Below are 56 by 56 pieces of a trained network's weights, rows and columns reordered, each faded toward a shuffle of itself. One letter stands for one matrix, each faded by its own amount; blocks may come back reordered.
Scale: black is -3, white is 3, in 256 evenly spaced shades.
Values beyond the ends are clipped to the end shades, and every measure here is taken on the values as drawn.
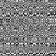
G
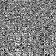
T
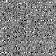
T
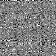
T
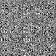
T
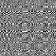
G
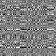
G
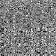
T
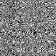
T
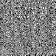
T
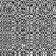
G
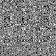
T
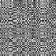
G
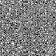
T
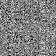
T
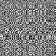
G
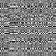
G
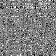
T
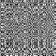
G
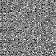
T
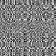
G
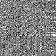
T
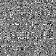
T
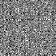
T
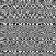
G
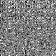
T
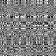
G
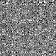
T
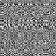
G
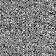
T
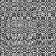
G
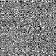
T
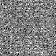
T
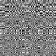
G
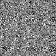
T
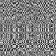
G
